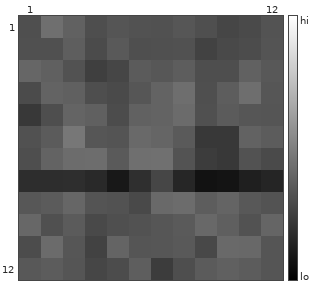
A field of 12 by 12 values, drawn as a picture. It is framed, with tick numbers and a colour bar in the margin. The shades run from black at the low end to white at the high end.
Odd lines: row 8. Average level on the scale: 30%. Ninth with the lowest average: middle right. Grain: streaks across. Slope: none.
